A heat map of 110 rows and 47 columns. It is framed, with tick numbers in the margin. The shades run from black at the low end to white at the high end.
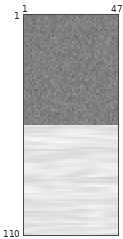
It is made of 2 by 1 panels. Panel 1,1: middling, fine-grained, faint in contrast. Panel 2,1: very high, streaked across, faint in contrast.
